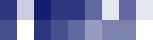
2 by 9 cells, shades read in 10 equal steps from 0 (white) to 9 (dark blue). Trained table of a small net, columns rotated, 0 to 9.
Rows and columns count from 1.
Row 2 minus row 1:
-1 -2 -1 -1 -2 -2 4 -1 -1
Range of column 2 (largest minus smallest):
2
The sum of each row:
49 42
